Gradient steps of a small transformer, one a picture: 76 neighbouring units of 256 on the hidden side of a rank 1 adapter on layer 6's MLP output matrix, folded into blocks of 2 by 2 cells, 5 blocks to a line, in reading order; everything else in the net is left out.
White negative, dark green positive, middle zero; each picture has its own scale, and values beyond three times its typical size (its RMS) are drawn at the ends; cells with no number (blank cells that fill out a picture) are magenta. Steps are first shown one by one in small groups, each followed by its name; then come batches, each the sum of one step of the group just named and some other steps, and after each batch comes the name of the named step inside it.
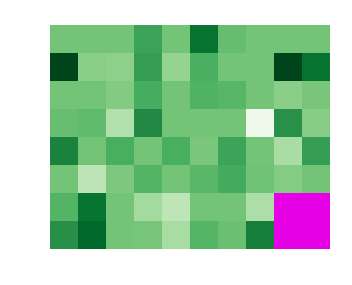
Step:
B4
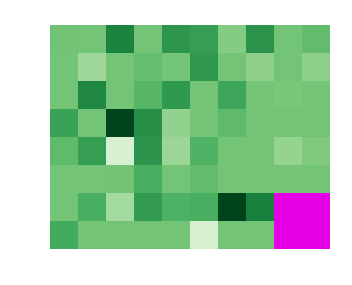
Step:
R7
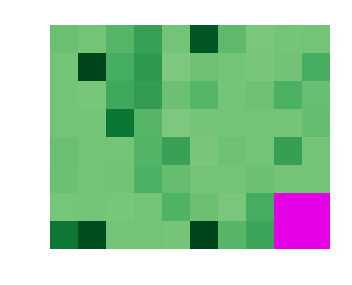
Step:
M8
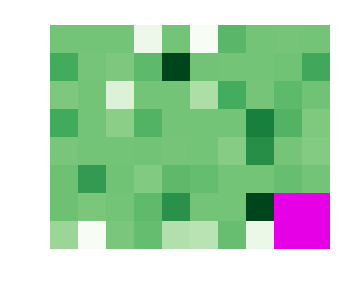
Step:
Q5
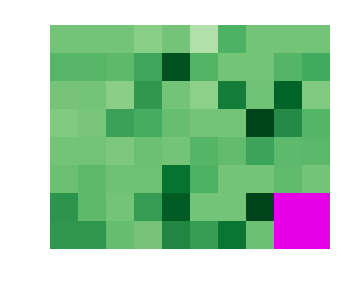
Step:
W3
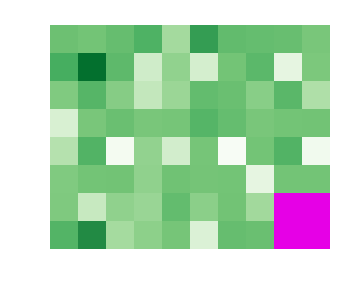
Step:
M8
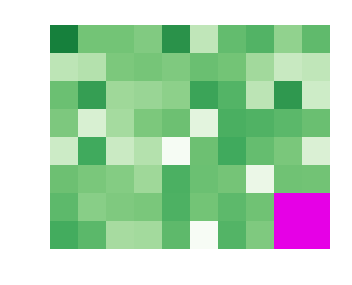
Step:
W3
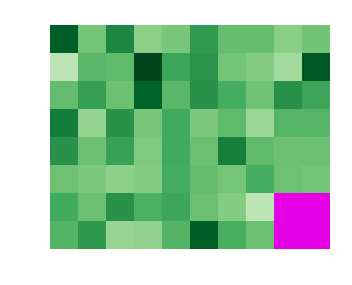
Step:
W3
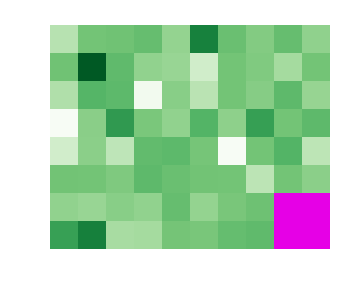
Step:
M8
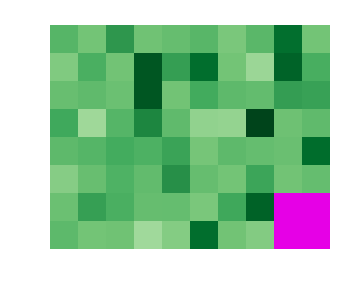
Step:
Q5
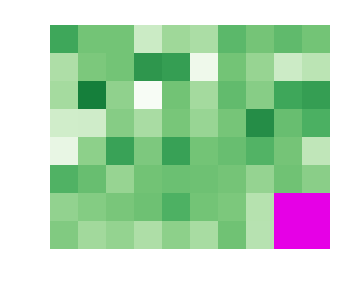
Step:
Q5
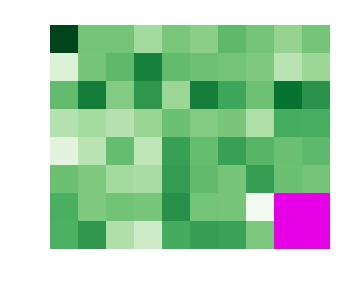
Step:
W3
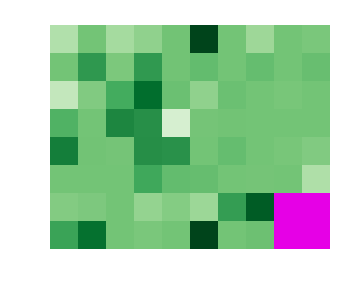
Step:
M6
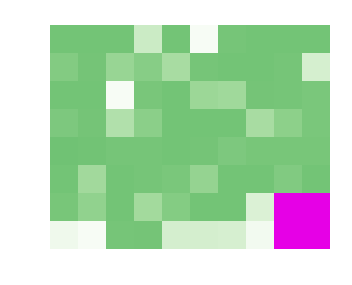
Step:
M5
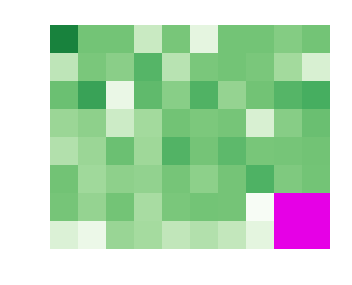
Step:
M5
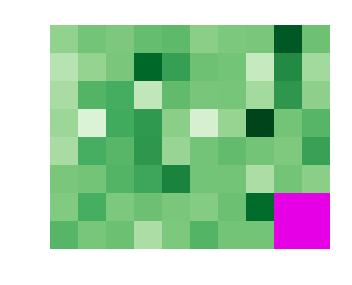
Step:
M6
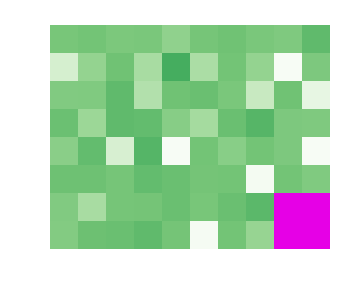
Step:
M6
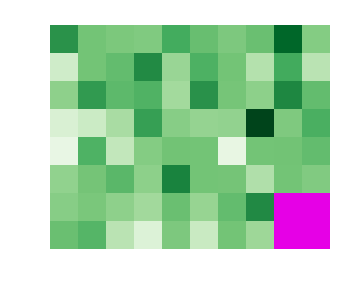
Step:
M6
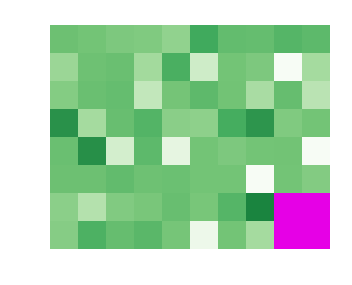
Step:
M6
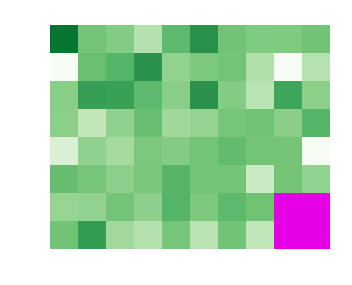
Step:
M6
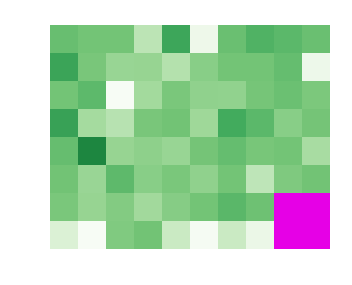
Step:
M5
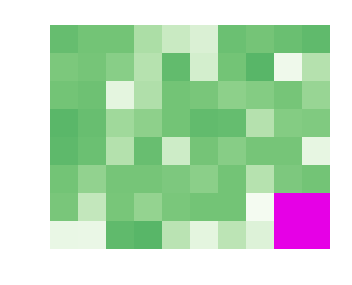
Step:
M5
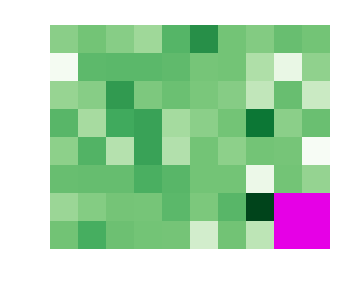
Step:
M6
